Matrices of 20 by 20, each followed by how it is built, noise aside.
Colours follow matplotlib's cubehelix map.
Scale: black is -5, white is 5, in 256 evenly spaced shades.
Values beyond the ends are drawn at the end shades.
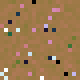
sparse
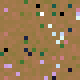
sparse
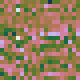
low rank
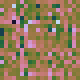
low rank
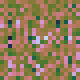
low rank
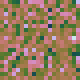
low rank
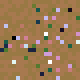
sparse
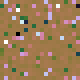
sparse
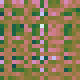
low rank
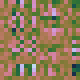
low rank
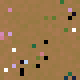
sparse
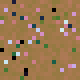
sparse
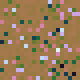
sparse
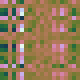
low rank
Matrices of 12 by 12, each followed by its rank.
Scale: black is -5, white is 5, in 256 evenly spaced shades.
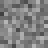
full rank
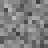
full rank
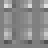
one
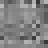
two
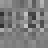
two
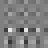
one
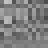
two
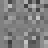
two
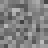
full rank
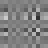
one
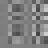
one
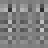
one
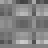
one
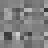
two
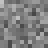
full rank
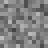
full rank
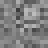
two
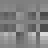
one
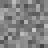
full rank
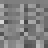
two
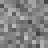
full rank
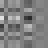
one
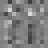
two
